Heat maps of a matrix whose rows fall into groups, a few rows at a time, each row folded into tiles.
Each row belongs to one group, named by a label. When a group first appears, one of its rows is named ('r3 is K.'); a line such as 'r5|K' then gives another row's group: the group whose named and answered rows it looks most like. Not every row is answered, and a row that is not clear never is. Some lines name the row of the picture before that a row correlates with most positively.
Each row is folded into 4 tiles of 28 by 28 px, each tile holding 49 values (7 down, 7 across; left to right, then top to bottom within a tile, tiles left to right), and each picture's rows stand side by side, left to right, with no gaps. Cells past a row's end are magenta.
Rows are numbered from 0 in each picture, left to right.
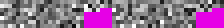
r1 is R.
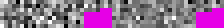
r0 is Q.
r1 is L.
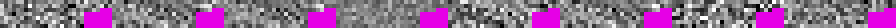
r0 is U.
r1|Q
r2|Q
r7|L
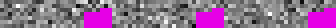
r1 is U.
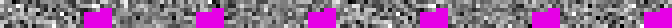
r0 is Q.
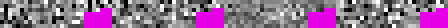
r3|L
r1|L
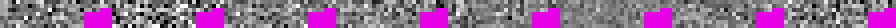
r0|L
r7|L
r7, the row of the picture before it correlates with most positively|3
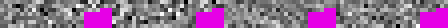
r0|R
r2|Q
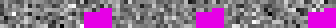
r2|R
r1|L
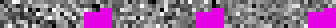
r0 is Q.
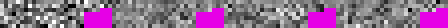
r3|R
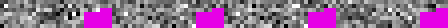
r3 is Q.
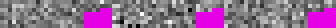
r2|Q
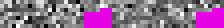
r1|R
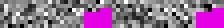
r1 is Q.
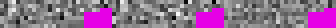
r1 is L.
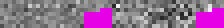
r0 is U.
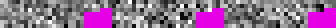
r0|Q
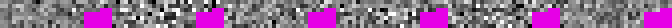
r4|U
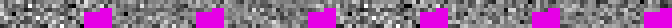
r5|L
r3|U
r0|U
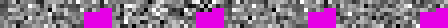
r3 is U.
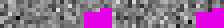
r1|Q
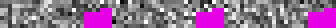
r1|L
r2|R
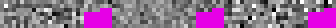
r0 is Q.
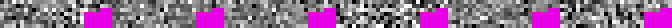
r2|L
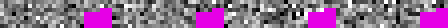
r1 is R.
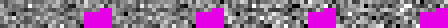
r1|U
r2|U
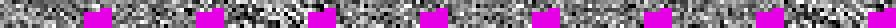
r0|Q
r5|U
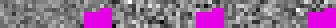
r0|U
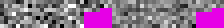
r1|U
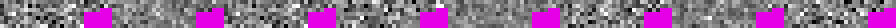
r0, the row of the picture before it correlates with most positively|0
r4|L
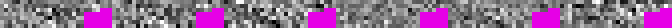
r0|Q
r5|R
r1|Q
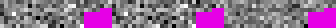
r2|U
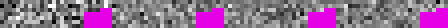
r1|R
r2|Q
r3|R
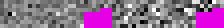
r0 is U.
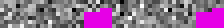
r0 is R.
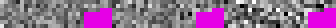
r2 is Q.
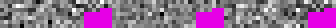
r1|L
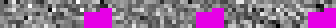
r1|R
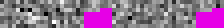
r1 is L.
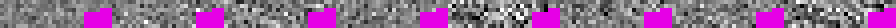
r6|U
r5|R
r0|R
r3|L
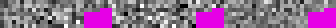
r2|L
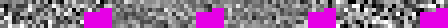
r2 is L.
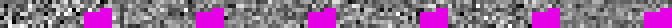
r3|Q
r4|U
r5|R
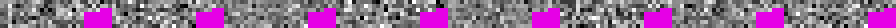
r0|R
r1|U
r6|R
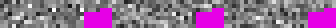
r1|Q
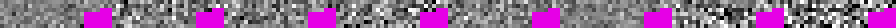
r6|Q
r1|L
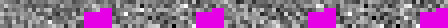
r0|Q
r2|Q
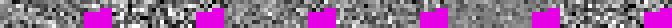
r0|Q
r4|L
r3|L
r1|R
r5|U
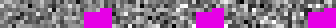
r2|Q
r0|L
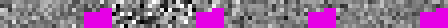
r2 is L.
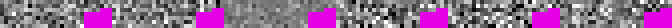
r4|U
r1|L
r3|Q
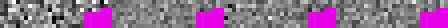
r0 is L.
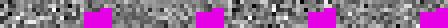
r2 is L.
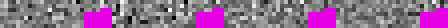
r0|L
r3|L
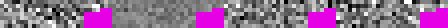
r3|R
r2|L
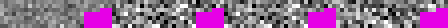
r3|Q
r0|U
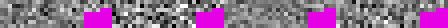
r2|Q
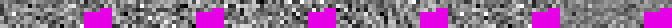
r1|U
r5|U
